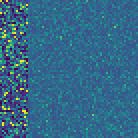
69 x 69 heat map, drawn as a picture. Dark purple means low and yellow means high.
There are no regular stripes. No overall slope runs across the table. The grain is fine, like static. The halves do not mirror each other. Most values sit low, with a long tail of high ones. A vertical seam about 20% of the way across splits the table, and the right part is calmer.
